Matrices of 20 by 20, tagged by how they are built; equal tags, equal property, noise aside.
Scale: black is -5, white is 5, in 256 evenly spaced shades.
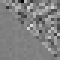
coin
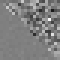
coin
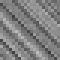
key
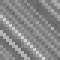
key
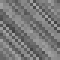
key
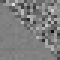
coin
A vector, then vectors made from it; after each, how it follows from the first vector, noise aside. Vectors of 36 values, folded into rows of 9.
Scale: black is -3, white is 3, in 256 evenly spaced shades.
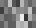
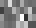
copied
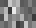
reversed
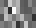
reversed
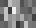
reversed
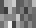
wrapped around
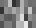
copied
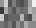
wrapped around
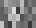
wrapped around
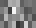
reversed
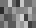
copied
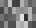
copied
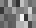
copied
